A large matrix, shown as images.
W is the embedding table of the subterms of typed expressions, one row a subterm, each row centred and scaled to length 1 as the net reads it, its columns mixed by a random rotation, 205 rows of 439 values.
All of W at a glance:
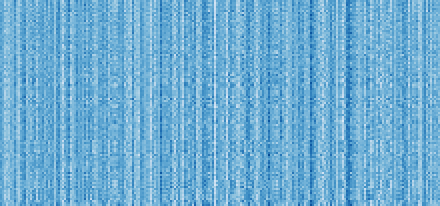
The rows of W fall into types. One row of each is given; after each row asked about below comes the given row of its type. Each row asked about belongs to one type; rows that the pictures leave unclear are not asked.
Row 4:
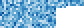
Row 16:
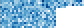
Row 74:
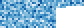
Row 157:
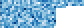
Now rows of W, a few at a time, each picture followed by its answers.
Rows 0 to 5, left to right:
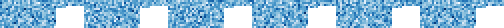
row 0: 157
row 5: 157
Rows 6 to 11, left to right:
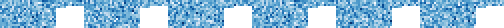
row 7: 74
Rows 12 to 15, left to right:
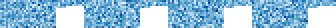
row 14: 74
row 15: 157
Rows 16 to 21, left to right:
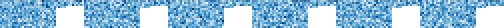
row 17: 74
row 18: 157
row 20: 74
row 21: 4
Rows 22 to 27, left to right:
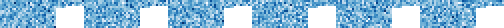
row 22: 74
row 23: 16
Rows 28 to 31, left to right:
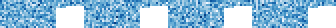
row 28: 74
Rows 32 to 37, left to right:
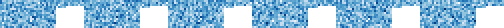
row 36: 74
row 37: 157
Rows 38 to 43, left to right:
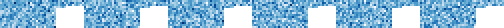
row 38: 74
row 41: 74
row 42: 16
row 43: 157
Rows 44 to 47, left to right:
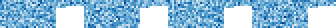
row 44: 74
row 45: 157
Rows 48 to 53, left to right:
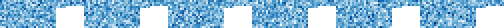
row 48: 74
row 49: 4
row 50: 157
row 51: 16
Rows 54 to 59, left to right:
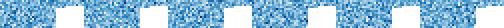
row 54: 157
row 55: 74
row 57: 157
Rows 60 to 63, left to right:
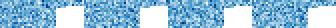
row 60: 16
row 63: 4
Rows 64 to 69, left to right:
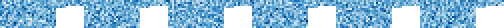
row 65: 157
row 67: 157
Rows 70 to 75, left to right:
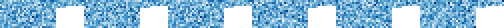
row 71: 4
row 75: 74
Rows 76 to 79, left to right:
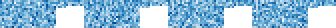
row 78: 4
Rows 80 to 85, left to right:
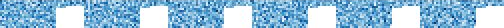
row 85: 157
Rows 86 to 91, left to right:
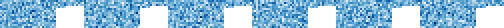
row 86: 16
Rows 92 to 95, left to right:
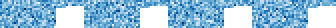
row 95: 157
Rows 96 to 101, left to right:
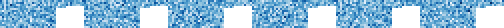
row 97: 74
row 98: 157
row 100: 4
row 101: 74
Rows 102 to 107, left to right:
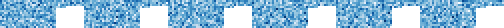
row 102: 74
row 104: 4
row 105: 157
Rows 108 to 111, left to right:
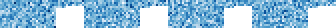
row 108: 74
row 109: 16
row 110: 4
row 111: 16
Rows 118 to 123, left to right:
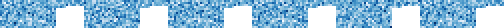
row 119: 157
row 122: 74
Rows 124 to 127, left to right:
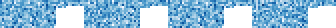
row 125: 16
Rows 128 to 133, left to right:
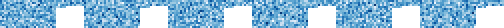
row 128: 74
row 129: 157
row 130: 16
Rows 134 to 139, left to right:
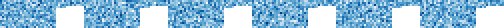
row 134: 74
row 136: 16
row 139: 4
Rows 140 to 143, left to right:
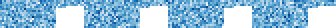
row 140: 74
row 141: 157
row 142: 157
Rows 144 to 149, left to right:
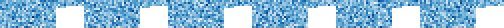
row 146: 74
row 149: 74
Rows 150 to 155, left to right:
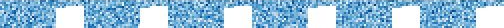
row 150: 157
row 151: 157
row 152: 74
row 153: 74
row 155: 16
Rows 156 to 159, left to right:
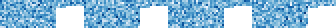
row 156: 74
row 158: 16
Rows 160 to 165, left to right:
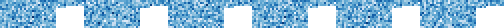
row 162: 74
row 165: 4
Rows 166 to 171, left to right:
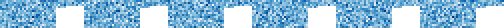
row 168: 74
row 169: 157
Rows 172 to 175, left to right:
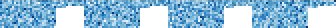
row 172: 157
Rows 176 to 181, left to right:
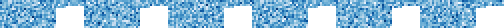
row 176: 157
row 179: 157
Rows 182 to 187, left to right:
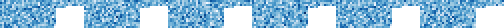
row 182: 157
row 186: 157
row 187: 157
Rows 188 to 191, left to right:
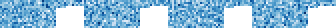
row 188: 16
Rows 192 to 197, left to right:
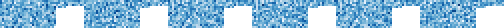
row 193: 16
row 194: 4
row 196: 4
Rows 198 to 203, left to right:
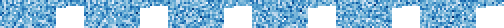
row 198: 4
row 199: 4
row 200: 157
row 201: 74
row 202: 74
